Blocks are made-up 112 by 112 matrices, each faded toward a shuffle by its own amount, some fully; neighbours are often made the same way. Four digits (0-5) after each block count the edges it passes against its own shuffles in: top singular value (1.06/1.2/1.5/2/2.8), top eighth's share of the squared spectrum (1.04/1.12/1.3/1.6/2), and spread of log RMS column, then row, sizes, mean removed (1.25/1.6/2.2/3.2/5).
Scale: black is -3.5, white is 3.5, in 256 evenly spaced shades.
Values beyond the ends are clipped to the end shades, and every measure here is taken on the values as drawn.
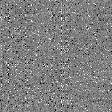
4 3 2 1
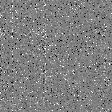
3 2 1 0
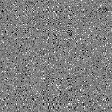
4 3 3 2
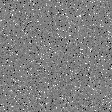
1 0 0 0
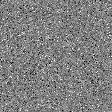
0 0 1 0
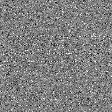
1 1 0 3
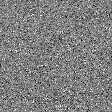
0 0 0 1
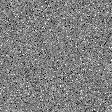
0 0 0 0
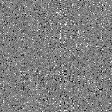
4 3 2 1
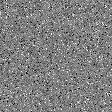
0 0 0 0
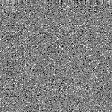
4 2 1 1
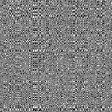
5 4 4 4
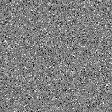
3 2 1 1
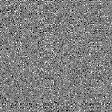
4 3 2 2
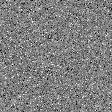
2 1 0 0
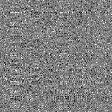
4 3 2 2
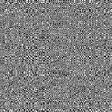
5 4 3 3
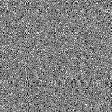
4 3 2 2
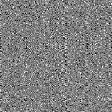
4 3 2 2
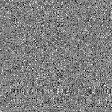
4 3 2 2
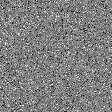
2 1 0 0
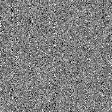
1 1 3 0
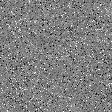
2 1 0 0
